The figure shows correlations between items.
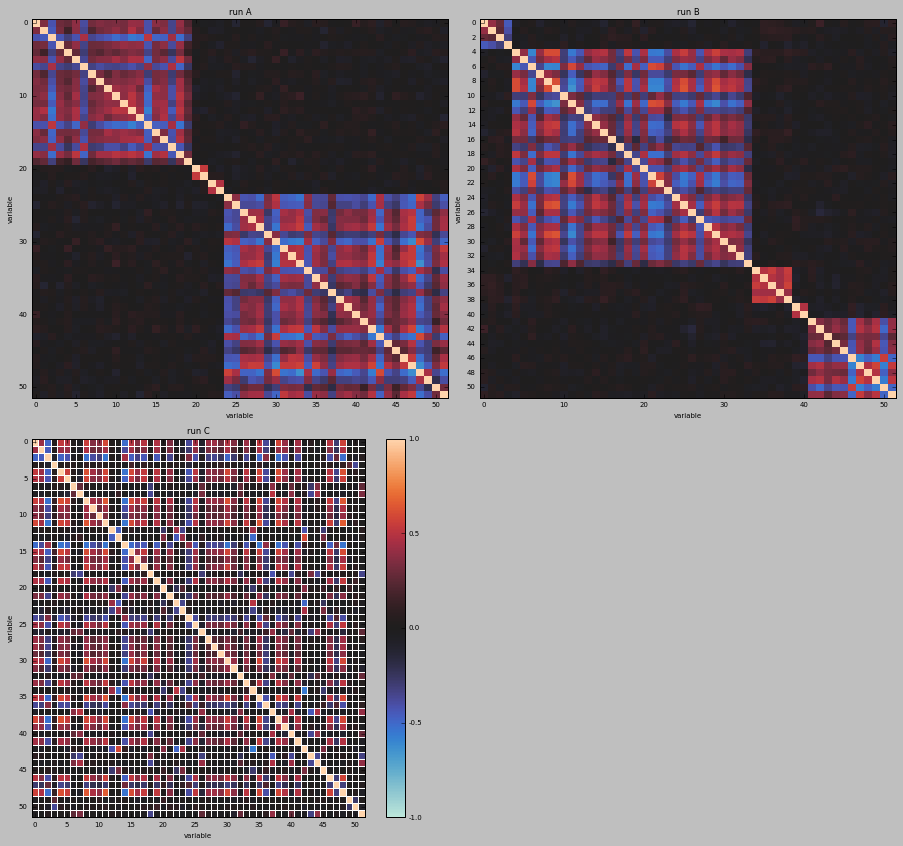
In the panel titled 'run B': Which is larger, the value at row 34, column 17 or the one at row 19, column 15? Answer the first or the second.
the first
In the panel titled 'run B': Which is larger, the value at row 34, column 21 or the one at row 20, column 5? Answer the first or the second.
the second
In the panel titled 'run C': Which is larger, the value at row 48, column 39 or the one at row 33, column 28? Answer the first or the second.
the first
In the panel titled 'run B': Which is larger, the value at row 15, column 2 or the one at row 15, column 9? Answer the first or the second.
the second
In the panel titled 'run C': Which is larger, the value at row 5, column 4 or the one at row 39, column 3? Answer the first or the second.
the first
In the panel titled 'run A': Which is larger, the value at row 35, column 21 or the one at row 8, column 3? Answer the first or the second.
the second
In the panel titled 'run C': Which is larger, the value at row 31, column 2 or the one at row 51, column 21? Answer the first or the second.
the second
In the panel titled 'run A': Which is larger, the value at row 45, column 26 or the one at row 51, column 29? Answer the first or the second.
the first
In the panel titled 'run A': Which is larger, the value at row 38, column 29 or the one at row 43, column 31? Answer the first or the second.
the first
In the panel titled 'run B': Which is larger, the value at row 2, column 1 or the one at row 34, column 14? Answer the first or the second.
the first
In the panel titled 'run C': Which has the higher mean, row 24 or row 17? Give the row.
17
